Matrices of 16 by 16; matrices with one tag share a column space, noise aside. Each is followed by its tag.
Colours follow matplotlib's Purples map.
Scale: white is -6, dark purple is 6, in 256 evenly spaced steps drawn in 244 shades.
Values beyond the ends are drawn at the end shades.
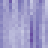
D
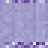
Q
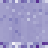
Q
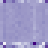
Q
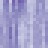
D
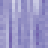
D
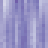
D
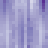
D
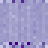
Q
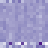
Q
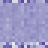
Q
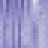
D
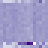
Q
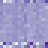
Q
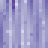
D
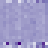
Q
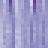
D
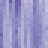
D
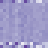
Q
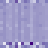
Q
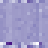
Q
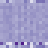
Q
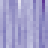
D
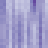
D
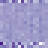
Q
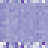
Q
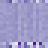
Q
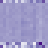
Q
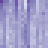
D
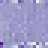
Q
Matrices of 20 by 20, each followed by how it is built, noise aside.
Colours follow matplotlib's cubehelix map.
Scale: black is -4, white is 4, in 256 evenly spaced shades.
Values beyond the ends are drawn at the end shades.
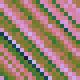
Toeplitz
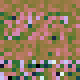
uneven rows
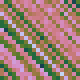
Toeplitz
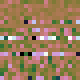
uneven rows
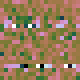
uneven rows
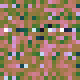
uneven rows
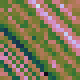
Toeplitz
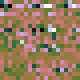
uneven rows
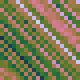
Toeplitz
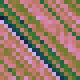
Toeplitz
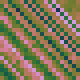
Toeplitz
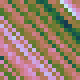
Toeplitz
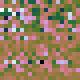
uneven rows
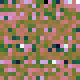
uneven rows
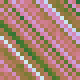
Toeplitz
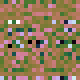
uneven rows
